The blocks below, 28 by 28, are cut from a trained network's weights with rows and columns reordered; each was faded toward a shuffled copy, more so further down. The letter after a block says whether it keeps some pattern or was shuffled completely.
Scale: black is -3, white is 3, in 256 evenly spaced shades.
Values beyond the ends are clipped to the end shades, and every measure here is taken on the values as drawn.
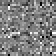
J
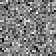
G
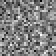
J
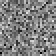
G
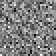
G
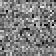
J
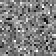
G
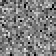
G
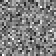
G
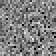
G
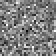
G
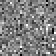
J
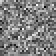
J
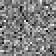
G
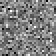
G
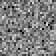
G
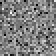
G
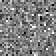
G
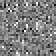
J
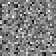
J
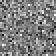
G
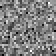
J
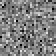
G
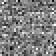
J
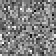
G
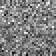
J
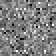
G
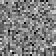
G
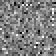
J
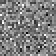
J
